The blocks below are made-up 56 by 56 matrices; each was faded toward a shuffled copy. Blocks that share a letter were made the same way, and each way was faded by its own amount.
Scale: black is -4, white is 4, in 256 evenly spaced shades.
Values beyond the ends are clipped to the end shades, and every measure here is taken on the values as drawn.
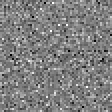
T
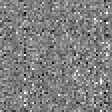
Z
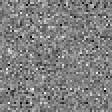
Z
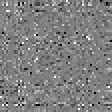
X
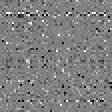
X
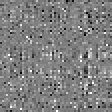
X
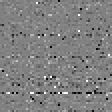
X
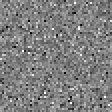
T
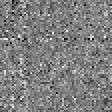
Z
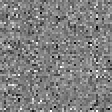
Z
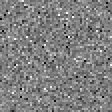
T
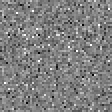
T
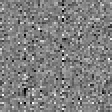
Z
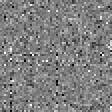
Z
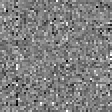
Z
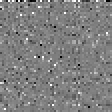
X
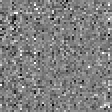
Z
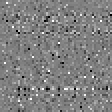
X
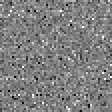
T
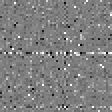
X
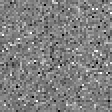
T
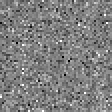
T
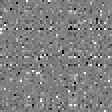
X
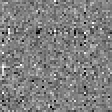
Z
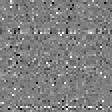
X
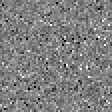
T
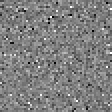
T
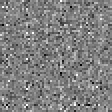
Z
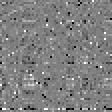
X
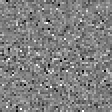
T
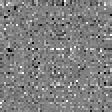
X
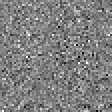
Z
